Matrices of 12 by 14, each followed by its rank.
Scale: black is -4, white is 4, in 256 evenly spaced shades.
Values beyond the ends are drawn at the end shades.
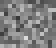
full rank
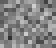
full rank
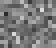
full rank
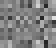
two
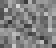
full rank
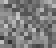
full rank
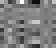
two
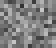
full rank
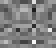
two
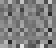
two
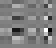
one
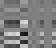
one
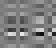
one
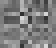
two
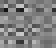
two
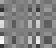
one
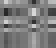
one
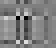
one
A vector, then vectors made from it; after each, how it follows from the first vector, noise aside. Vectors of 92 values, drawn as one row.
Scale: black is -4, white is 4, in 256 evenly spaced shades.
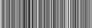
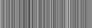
shrunk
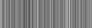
shrunk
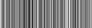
copied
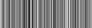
copied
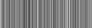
shrunk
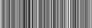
copied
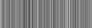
shrunk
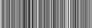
copied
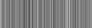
shrunk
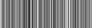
copied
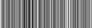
copied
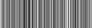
copied
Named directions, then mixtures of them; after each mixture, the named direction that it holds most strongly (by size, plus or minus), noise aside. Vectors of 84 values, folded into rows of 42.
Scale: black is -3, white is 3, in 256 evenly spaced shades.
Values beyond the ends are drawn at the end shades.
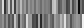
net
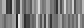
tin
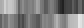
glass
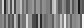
net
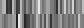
tin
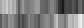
glass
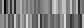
net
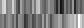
glass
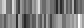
tin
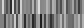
tin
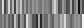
net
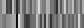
tin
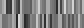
tin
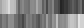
glass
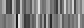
tin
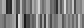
tin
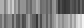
glass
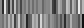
net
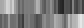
glass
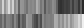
glass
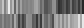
glass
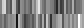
tin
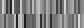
tin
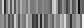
net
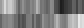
glass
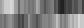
glass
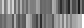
net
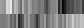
glass
